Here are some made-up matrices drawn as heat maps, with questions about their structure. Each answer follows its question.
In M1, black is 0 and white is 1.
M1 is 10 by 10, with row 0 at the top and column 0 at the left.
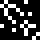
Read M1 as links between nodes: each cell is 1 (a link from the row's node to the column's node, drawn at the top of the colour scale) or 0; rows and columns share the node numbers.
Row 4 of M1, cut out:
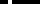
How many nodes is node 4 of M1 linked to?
1
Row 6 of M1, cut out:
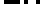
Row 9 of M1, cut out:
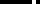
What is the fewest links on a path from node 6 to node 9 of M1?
2
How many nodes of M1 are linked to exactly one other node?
2
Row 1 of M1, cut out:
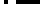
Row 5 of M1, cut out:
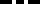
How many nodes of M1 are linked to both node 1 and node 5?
1
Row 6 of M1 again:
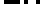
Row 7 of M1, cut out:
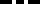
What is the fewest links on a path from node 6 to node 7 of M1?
1
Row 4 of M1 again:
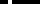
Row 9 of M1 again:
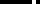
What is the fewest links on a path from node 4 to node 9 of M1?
6
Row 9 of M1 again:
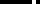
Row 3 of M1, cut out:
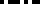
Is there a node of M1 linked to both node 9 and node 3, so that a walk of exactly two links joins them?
no
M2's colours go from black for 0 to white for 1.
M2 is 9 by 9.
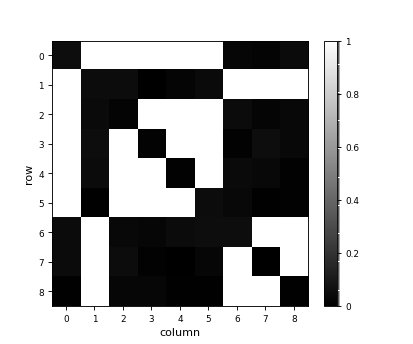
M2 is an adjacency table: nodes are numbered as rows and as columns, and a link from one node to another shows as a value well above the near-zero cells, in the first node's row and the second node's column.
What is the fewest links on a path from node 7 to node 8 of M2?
1
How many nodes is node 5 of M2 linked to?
4
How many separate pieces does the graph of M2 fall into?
1
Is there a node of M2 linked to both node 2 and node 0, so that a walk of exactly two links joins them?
yes
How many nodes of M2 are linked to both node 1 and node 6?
2
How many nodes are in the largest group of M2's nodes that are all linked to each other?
5
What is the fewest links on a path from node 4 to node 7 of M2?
3
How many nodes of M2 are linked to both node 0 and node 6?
1
